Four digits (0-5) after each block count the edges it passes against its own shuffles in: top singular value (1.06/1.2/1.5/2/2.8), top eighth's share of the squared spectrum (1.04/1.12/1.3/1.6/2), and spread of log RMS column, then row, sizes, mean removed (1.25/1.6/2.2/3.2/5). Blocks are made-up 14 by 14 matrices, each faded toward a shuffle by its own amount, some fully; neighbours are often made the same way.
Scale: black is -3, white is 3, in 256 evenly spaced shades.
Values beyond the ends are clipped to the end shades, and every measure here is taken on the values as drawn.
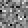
0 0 0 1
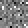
0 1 0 0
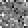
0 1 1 0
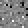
1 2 0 0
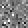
0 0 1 0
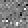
0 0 0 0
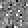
0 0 0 0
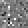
2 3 0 0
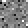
0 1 0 0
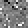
1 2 0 0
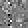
1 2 1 0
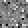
0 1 0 0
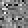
2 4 0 2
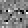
2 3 0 1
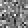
0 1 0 0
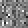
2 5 0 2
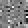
2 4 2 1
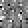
2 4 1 0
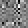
3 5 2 1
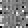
2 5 1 1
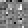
3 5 1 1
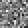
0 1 0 0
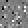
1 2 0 0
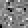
2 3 1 0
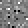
1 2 1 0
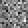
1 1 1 0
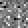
1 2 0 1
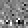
2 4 0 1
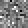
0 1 0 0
